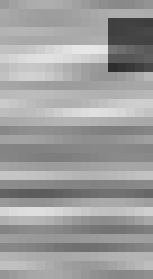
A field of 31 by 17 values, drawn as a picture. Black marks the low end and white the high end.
Grain: streaks across. Ninth with the lowest average: top right. Odd patch: lower, in the top right. Mirror symmetry: none.
